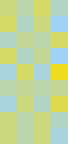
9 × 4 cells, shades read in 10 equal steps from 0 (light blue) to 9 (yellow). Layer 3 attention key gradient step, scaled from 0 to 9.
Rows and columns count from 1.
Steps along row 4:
down up down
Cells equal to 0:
2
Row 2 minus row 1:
1 -1 -1 -2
